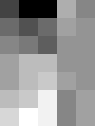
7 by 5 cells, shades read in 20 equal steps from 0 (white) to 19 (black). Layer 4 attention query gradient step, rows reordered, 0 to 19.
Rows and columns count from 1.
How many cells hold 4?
2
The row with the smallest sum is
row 7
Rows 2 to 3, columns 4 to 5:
7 8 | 8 8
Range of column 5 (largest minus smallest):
2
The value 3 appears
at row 7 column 1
